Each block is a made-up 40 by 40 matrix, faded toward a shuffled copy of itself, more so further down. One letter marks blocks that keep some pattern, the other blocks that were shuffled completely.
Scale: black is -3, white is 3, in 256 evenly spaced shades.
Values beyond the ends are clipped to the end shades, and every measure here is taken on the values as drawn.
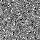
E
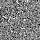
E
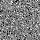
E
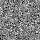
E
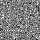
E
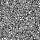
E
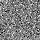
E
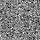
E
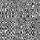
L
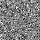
E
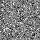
E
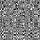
L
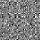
L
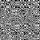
L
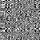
L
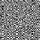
L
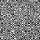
L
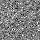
E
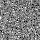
E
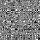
L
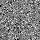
E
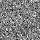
E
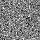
E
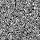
E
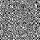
L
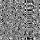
L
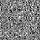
L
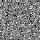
E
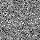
E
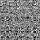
L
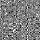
L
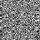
L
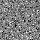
E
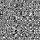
L
